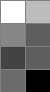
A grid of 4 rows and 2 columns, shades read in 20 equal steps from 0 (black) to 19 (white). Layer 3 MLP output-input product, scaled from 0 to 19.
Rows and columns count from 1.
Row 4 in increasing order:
0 8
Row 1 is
19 14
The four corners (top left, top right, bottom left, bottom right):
19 14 8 0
